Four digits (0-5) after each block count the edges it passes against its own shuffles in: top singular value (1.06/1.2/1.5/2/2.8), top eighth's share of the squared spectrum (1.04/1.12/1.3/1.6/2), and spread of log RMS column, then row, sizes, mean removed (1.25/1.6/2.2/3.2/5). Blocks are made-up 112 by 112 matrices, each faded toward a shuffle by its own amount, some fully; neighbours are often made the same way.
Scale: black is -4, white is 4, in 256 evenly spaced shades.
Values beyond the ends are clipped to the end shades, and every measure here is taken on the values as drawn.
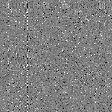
4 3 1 0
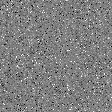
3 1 0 0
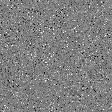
2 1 0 0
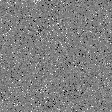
0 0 0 0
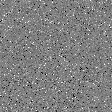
0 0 0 0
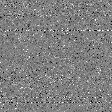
2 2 0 2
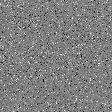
0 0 0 0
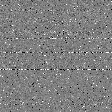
3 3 0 2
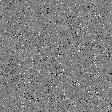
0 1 0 1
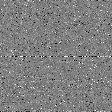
3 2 0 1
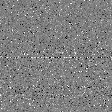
2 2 0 2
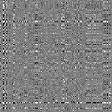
5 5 4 3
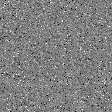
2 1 0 0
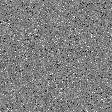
1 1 0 0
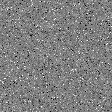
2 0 0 0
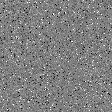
2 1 0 0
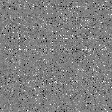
2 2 2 2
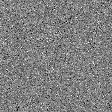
2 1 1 0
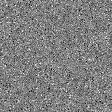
2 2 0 0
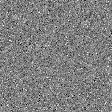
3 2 0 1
